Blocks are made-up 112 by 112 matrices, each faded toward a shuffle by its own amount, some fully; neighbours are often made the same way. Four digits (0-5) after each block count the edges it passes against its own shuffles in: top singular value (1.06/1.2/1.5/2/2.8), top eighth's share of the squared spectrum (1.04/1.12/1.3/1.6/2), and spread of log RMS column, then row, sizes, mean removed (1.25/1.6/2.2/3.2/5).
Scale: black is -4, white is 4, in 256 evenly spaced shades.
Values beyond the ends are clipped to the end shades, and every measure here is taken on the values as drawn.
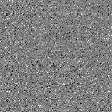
4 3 1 2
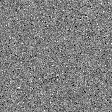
0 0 0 0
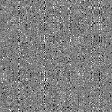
4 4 3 2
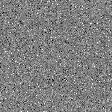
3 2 0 0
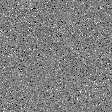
0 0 0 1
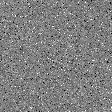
0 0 0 0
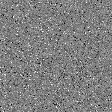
0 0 0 0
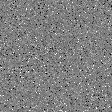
0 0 0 0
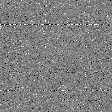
3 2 0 2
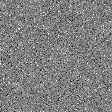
0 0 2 0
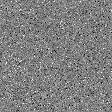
0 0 0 0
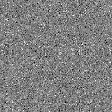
4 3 1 1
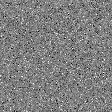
2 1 0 0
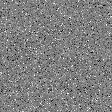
0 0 0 0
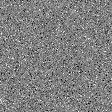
1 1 0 0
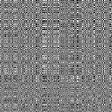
5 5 4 4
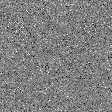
1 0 0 0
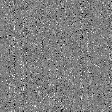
1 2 3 0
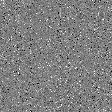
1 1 2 0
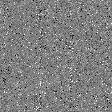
1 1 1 0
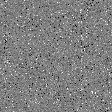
1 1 1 0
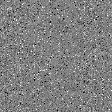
1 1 2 0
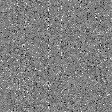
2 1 2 0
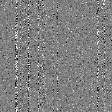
3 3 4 0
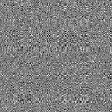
5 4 3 3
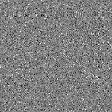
4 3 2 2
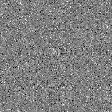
4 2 1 1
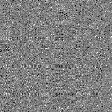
4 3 2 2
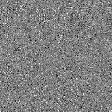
4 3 1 1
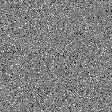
3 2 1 1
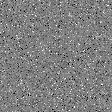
3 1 0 0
